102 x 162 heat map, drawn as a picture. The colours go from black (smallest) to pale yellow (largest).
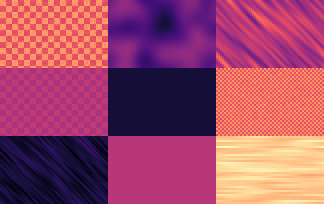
It is made of 3 by 3 panels. Panel 1,1: high, checkered. Panel 1,2: low, smooth. Panel 1,3: middling, slanting down to the right. Panel 2,1: middling, checkered, faint in contrast. Panel 2,2: very low, flat. Panel 2,3: high, checkered. Panel 3,1: very low, slanting down to the right, faint in contrast. Panel 3,2: middling, flat. Panel 3,3: very high, streaked across, faint in contrast.
